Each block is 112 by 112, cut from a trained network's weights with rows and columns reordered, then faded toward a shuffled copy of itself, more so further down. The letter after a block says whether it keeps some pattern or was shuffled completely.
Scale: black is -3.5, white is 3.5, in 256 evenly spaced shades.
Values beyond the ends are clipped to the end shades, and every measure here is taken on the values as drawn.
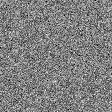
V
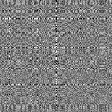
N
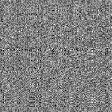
N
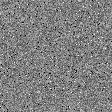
V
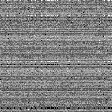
N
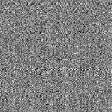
N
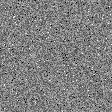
V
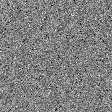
V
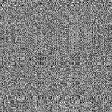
N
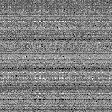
N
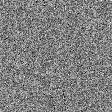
V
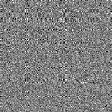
N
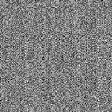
N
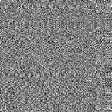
N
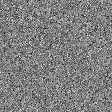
V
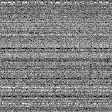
N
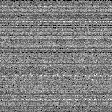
N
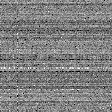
N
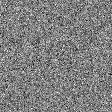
V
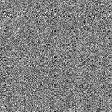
N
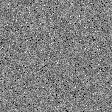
V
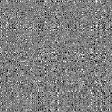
N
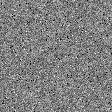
V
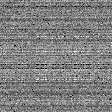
N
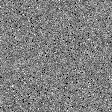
V
